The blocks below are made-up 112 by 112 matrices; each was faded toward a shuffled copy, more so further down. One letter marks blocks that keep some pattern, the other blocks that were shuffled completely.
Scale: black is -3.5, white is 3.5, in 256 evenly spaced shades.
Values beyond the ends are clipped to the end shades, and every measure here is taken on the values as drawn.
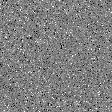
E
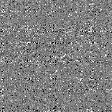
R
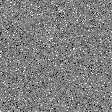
E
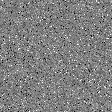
E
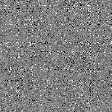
R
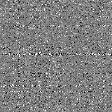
R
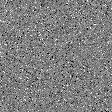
E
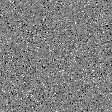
E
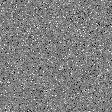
E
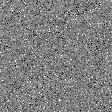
E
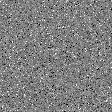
E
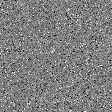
E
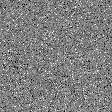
E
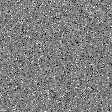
E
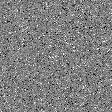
E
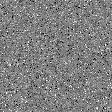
E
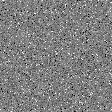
E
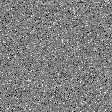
E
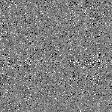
R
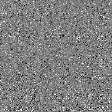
R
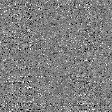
R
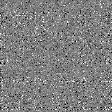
R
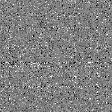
R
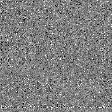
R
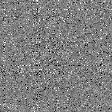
R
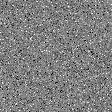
E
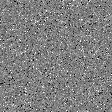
E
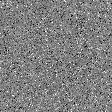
E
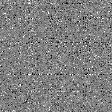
R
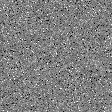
E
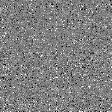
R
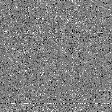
R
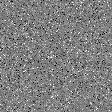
E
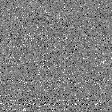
R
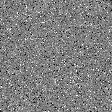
E
